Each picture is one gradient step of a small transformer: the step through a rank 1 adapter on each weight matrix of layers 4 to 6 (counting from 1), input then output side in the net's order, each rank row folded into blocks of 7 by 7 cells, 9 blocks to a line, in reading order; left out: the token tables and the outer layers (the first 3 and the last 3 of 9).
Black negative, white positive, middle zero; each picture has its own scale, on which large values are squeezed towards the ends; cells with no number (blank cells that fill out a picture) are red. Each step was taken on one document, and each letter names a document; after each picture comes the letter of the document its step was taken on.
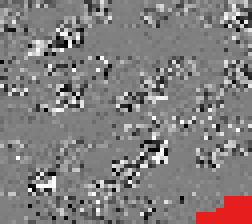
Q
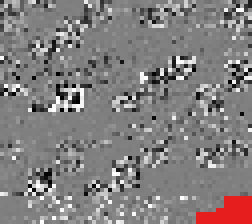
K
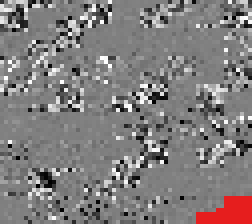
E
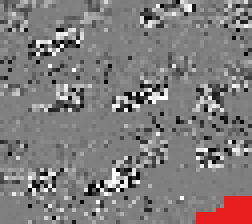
Q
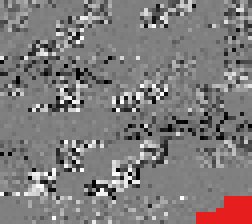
K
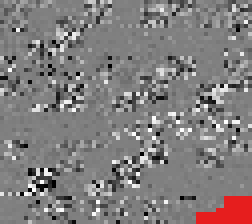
Q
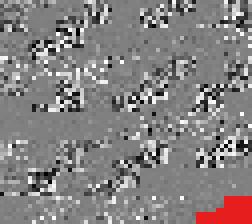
K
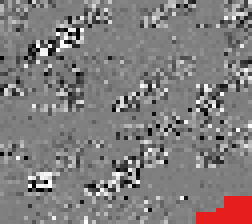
K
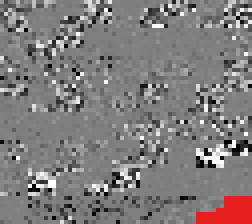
E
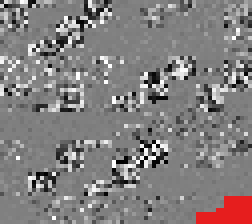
E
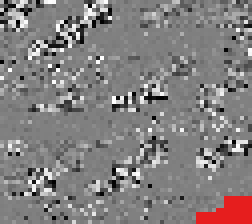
Q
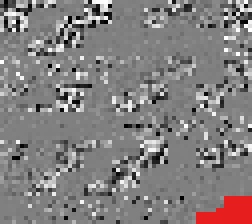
Q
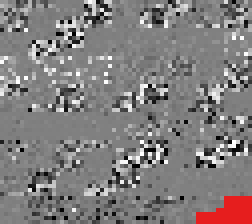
E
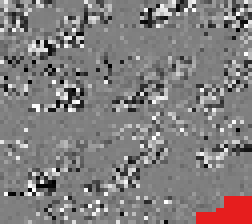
Q
